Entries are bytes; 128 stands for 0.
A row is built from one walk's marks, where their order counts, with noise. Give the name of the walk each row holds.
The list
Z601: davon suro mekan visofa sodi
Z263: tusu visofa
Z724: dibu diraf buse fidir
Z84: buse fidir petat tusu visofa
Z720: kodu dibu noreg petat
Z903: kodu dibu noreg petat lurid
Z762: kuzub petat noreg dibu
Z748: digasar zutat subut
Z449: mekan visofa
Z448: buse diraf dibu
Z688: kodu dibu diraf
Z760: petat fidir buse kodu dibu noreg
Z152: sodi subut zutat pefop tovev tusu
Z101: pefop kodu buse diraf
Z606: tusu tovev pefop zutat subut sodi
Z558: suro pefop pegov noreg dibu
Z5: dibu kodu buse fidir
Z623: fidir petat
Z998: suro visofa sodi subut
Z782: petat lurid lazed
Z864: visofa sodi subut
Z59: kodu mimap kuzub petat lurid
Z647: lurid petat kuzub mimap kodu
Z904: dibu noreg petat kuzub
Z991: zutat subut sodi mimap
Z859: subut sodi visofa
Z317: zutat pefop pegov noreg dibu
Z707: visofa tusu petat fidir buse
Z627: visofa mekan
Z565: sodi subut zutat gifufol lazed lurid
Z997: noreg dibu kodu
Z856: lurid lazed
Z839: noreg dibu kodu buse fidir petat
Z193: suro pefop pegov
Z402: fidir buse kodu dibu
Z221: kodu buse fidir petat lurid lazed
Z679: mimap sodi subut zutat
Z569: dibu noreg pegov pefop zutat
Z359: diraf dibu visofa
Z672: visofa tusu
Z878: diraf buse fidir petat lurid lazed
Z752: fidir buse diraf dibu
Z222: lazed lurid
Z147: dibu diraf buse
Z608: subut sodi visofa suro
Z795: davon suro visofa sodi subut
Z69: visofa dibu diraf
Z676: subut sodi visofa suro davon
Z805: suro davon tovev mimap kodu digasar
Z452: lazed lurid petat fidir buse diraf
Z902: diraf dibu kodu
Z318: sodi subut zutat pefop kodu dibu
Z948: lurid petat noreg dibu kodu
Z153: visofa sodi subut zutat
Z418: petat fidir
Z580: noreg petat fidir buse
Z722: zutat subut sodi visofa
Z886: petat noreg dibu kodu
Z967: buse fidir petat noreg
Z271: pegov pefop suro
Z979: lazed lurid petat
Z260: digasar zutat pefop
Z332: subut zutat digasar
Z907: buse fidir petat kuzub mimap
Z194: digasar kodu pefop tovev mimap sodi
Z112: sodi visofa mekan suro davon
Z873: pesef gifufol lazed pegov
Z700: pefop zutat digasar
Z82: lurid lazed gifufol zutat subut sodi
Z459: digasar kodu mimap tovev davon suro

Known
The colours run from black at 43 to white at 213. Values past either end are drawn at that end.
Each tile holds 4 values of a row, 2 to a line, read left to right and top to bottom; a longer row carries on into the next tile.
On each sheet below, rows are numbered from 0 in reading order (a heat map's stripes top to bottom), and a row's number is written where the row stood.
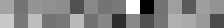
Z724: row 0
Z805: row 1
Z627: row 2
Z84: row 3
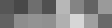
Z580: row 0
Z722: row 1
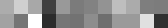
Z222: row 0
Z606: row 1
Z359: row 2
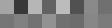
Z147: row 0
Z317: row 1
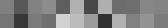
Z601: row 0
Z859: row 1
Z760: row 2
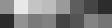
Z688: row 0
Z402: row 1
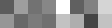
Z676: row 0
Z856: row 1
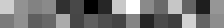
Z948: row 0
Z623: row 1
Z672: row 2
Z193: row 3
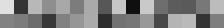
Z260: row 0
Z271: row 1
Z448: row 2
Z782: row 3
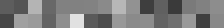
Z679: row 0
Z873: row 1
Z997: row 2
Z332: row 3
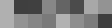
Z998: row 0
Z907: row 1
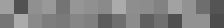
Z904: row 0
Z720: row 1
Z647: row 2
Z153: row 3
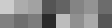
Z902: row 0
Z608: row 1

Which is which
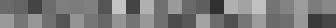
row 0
Z839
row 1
Z707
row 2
Z569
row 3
Z752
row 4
Z903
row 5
Z886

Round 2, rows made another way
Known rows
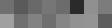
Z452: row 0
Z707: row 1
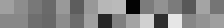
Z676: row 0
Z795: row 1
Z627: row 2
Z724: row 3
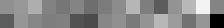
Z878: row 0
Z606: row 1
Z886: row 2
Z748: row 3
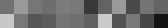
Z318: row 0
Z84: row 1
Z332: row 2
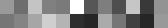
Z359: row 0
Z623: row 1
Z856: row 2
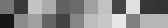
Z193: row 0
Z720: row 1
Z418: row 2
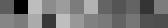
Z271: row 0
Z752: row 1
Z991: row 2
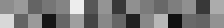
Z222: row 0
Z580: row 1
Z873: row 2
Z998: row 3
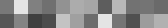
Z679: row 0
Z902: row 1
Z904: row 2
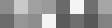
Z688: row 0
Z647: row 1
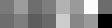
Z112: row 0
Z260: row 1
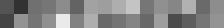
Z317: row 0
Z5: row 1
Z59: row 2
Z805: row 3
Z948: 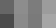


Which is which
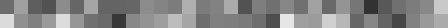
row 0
Z760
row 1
Z402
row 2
Z558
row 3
Z839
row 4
Z859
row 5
Z147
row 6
Z979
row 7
Z903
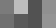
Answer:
Z82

